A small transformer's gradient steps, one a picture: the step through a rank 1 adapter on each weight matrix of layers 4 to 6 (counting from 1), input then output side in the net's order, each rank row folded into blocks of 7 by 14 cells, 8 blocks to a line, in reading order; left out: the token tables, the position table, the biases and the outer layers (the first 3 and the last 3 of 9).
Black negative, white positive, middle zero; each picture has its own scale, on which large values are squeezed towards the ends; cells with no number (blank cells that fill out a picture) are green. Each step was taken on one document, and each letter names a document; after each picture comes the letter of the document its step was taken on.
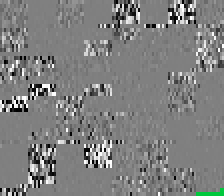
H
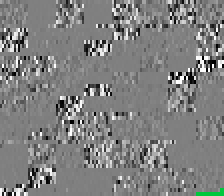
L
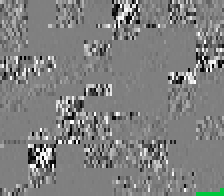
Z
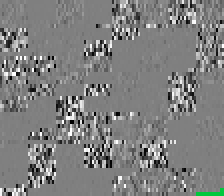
Z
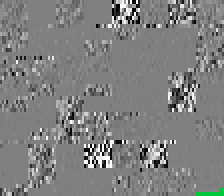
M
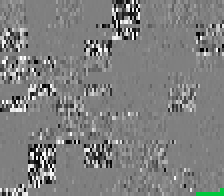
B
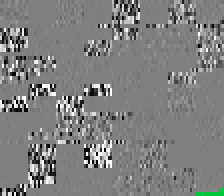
H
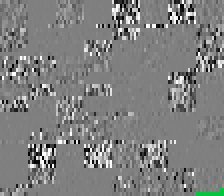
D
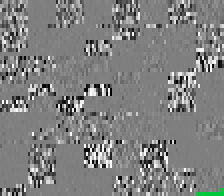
D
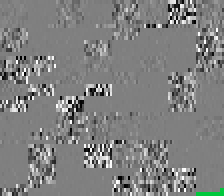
M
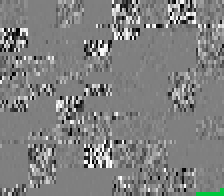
Z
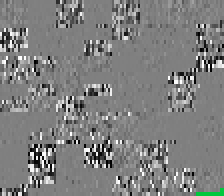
B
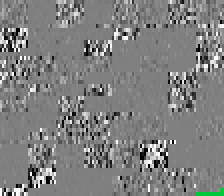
Z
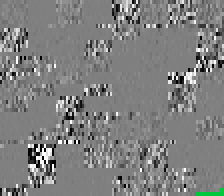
Z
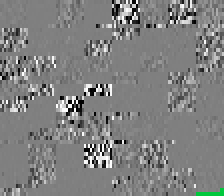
M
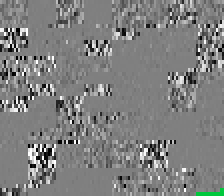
L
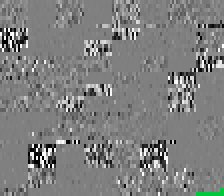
B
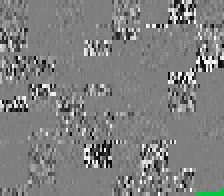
H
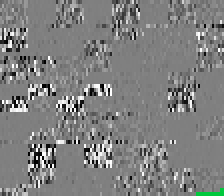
B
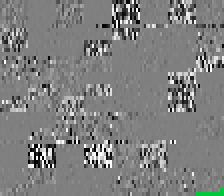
B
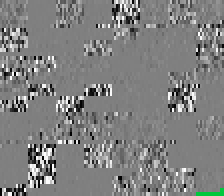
Z
